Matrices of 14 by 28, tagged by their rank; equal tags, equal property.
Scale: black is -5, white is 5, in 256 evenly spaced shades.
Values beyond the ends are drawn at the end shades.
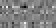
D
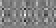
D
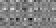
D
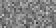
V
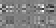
D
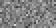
V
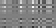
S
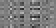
D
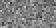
V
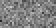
V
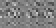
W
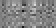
W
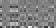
D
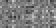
W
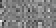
W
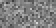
V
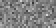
V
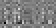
W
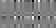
S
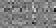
W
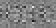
W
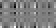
S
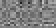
W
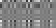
S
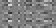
D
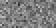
V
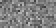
V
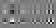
S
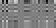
S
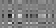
S
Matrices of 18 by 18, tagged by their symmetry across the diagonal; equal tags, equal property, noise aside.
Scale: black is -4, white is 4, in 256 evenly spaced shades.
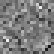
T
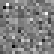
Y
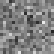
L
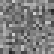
T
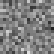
Y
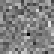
L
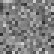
Y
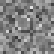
T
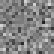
T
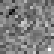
T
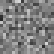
Y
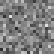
L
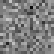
L
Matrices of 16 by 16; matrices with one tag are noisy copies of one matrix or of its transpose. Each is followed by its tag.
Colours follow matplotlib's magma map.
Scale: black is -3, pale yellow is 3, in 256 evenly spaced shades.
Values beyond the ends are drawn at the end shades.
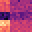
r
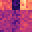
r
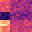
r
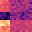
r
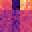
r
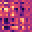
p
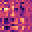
p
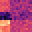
r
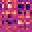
p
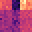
r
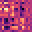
p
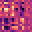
p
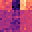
r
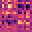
p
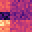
r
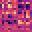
p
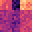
r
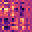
p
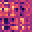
p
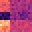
r
